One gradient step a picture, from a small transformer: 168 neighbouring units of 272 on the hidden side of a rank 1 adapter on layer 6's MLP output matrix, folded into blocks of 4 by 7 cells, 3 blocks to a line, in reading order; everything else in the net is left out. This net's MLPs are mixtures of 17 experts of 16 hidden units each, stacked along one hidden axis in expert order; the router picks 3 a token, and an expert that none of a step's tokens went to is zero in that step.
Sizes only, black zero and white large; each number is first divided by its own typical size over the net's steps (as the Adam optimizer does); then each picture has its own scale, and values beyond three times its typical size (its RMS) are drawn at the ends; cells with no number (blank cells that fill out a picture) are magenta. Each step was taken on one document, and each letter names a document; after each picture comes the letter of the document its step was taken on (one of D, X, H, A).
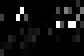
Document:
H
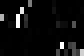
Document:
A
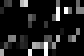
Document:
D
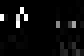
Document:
A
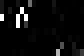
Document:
A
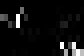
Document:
A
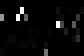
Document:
H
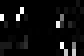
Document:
H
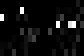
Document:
H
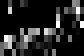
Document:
D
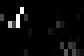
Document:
A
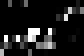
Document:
D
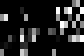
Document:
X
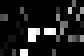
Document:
X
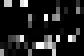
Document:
D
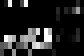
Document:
D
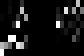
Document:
H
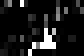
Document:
D
